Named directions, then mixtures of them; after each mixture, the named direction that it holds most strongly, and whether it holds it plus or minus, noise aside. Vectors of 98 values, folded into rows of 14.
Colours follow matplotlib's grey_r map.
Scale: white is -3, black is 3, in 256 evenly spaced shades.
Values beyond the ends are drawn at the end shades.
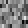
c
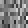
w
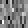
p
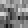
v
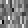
p, minus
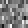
c, minus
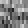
v, plus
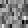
c, plus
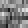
v, plus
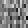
w, minus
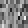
c, plus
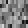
c, plus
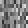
w, plus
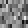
c, plus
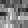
v, minus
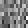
w, plus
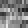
v, minus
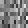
w, plus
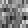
c, minus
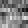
v, minus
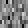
p, plus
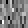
p, plus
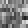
c, minus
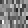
w, minus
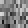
w, plus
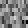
c, plus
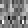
p, plus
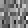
w, plus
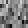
c, plus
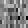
w, minus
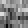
v, plus
